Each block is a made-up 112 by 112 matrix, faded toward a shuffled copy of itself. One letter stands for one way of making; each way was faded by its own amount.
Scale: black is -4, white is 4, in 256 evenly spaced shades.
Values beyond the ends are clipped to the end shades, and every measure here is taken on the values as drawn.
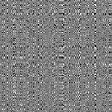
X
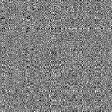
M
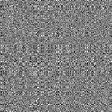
M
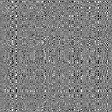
X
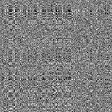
M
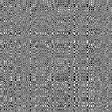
X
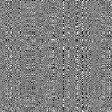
X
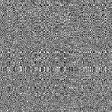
M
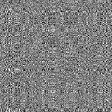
M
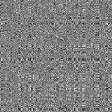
M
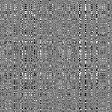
X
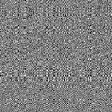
M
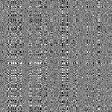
X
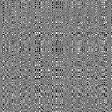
X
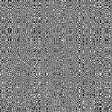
X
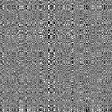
X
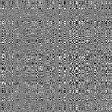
X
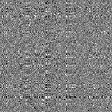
M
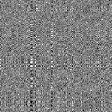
M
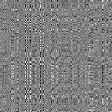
X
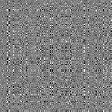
X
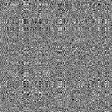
M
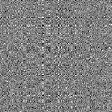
M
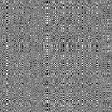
X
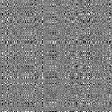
X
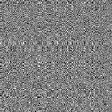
M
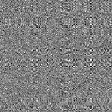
M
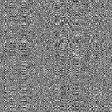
M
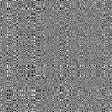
X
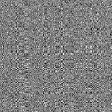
M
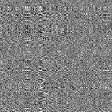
M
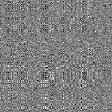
M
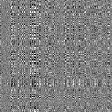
X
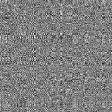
M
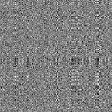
M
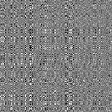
X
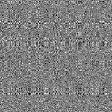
M
